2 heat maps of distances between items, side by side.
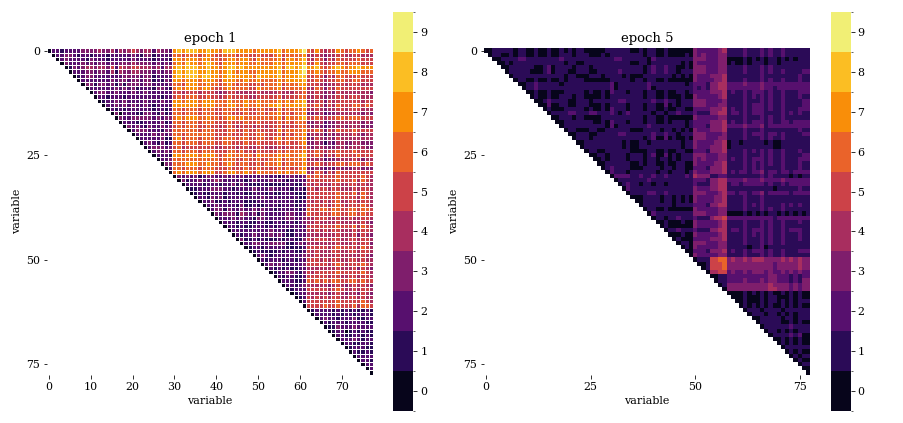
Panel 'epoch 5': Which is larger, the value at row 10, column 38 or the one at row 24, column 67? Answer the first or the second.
the second
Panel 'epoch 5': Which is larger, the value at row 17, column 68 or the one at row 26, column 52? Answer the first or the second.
the second
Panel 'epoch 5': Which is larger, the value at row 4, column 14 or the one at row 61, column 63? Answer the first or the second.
the first
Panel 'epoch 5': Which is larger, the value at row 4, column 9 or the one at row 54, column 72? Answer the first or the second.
the second
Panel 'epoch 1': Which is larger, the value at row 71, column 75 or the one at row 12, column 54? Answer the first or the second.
the second
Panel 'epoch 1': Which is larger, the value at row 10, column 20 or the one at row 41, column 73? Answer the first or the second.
the second
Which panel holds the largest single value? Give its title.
epoch 1
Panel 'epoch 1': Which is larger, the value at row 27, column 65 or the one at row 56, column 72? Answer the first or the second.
the first
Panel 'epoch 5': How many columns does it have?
78
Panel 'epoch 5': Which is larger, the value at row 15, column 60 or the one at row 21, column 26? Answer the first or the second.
the first
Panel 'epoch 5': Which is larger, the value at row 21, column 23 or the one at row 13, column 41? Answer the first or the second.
the first
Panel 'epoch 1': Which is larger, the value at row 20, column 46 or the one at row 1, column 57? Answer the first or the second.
the second
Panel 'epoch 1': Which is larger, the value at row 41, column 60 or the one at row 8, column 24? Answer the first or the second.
the second
